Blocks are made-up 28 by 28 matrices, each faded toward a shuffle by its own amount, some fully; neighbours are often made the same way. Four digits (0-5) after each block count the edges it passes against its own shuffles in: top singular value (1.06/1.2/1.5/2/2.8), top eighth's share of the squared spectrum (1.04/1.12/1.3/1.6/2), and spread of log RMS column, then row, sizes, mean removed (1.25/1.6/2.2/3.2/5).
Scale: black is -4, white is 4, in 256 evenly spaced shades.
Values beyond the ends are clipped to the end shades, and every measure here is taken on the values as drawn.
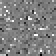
2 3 0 1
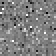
0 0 0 0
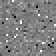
0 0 0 0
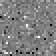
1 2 0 0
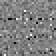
3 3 0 1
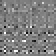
3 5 1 3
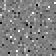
0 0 0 0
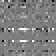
4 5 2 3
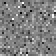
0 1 0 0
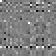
4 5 2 2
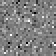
2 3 0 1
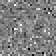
2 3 0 0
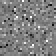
1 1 0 0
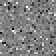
1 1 0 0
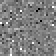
2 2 1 0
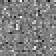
1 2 0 0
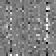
3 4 2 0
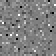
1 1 0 0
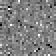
1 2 1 0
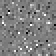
1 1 0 0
